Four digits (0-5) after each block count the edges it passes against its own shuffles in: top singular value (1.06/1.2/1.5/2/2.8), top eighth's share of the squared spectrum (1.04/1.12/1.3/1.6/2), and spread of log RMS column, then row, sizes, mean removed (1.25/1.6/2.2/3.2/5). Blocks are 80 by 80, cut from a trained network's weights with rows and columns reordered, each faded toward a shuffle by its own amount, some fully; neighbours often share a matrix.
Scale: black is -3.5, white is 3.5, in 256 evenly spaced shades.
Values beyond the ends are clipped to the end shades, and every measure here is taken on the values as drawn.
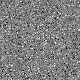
2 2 0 1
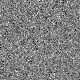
0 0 0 0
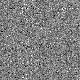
2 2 0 1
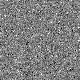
0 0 0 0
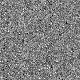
1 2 0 0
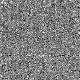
2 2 1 1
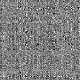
3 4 2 3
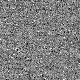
1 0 0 0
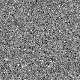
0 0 0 0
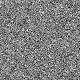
0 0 0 0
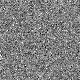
2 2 0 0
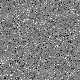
0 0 0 0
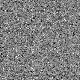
2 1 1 0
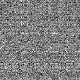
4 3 1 2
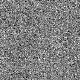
2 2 0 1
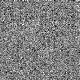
3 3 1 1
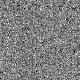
2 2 0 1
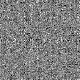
2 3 1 2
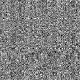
3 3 1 2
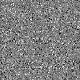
3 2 0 2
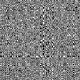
4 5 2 3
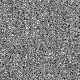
1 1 0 0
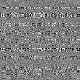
4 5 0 4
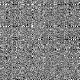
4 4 2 3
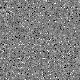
3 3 1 2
